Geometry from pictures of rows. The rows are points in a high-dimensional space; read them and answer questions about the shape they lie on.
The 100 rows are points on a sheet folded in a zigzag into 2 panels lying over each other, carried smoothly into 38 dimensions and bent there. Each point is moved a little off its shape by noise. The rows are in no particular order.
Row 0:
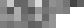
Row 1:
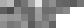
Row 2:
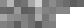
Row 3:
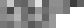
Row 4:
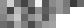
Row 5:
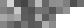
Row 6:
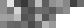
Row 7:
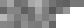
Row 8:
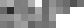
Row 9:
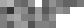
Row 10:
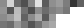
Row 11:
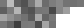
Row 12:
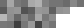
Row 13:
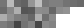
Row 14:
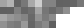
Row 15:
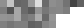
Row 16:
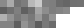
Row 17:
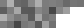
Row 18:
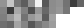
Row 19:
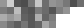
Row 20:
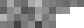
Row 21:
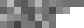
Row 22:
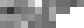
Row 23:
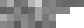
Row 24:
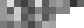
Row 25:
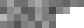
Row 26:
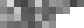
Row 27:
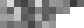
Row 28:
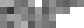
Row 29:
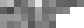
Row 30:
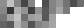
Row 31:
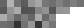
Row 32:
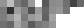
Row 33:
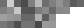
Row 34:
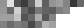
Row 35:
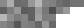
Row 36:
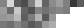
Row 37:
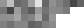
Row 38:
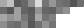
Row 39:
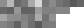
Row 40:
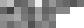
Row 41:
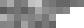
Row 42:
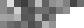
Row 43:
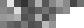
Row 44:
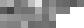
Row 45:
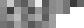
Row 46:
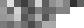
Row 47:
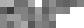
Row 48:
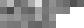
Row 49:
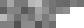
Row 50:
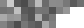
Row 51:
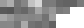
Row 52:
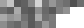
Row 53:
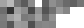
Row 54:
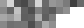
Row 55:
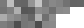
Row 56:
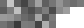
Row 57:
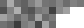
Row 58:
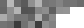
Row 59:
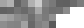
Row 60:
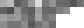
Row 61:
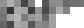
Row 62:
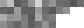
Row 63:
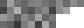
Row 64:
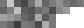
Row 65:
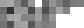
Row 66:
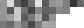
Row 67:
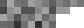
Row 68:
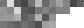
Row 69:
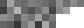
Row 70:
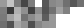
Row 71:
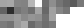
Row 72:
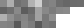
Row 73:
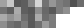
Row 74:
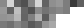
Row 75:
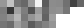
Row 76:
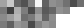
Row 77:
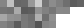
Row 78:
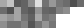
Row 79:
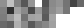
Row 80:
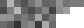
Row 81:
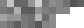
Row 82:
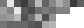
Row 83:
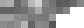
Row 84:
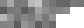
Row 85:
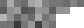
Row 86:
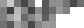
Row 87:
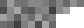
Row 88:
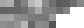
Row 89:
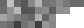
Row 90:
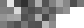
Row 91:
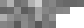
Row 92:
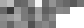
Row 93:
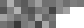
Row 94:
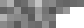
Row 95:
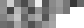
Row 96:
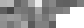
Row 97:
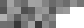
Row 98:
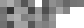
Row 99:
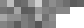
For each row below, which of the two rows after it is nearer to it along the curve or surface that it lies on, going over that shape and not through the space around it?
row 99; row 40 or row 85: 85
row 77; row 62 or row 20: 20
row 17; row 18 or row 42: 42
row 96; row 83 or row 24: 83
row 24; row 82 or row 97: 82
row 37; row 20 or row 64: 20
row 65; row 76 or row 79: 76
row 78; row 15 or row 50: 50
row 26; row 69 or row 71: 69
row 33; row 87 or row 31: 31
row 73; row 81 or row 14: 14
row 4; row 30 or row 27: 30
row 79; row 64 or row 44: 44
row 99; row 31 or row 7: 31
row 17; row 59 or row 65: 59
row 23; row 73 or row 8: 8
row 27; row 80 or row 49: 80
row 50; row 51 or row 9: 9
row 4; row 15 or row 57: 15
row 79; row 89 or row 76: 76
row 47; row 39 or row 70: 70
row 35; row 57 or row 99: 57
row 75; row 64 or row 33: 33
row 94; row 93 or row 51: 93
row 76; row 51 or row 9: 9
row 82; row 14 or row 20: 20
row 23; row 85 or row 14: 85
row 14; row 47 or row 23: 47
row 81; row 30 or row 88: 30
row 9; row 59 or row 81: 59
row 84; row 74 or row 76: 74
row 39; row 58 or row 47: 58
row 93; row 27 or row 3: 27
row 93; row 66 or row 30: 66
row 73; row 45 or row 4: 4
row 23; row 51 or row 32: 51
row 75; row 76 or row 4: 4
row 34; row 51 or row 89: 89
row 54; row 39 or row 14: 14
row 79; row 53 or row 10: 10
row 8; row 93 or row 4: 4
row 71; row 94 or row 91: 91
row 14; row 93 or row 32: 93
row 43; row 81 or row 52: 52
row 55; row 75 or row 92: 75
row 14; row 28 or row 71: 28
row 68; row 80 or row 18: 18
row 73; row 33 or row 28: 28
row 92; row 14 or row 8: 14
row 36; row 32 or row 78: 32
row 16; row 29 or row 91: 91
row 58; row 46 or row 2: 2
